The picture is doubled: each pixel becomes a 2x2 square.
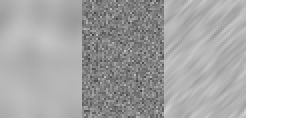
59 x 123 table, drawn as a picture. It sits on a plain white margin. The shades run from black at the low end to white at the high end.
The table splits into one row of 3 panels. Panel 1,1: high, smooth, faint in contrast. Panel 1,2: middling, fine-grained. Panel 1,3: high, slanting up to the right, faint in contrast.
